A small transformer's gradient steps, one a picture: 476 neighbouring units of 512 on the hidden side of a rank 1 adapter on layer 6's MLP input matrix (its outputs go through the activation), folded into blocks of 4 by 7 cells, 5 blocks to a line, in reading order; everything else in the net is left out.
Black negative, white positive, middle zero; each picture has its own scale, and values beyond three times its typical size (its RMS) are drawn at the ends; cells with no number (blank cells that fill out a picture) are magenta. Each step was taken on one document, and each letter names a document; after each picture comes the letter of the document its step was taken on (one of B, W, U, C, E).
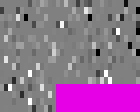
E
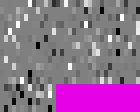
E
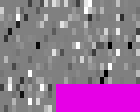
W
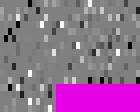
W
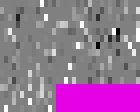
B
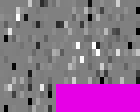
W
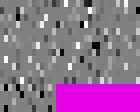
E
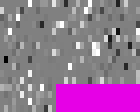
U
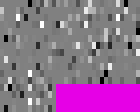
W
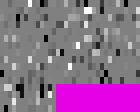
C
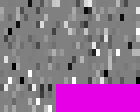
U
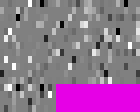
C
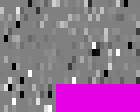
U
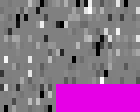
C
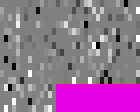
U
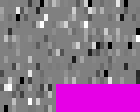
C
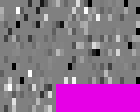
U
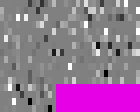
E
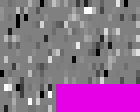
C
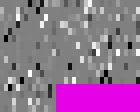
W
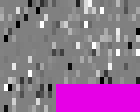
W
